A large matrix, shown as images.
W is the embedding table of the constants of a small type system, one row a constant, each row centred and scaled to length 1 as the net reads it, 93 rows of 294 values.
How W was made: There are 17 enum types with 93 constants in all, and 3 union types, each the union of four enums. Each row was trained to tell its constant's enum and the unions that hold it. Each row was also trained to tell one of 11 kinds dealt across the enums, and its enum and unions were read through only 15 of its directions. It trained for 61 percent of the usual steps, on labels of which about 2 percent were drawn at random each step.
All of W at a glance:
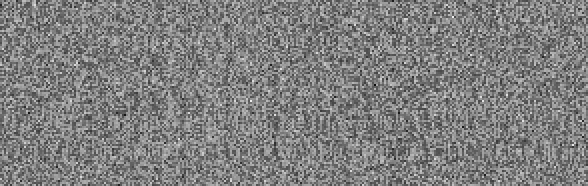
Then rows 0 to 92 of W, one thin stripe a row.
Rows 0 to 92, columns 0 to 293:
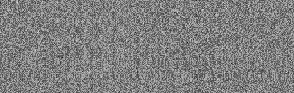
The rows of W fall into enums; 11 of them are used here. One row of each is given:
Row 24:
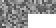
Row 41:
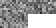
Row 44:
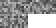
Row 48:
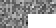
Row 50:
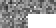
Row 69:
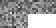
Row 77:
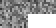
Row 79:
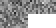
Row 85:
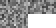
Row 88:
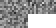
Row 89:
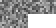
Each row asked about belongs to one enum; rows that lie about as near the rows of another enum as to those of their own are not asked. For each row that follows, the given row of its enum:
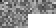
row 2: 69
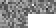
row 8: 50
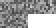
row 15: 50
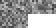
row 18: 69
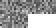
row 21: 77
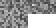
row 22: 77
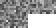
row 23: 79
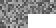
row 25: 48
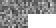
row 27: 88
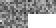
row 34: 50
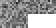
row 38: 50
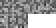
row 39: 44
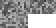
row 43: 48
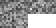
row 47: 69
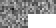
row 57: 88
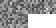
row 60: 89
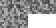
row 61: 77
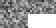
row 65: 88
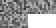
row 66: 69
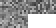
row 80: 88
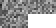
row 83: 48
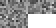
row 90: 85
